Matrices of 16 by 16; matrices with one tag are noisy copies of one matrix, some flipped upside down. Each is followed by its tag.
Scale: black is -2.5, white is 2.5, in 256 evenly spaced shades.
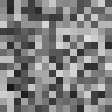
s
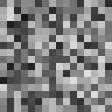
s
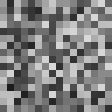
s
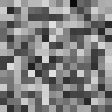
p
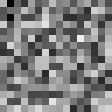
p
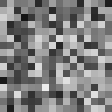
s
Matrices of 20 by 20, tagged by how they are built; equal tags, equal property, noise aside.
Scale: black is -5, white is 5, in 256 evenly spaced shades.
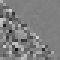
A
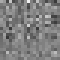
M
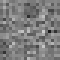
M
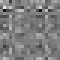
M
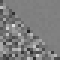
A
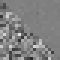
A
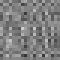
M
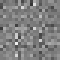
M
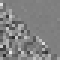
A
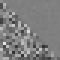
A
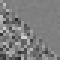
A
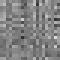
M
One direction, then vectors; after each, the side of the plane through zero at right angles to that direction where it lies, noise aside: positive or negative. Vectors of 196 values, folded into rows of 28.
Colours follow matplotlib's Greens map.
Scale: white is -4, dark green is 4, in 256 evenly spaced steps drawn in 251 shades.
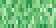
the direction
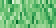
negative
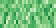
negative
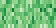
negative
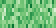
positive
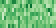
positive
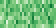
negative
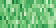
positive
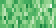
positive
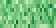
negative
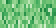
negative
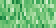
positive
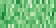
negative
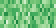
negative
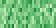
positive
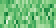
negative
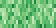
positive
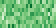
positive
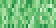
positive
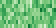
negative
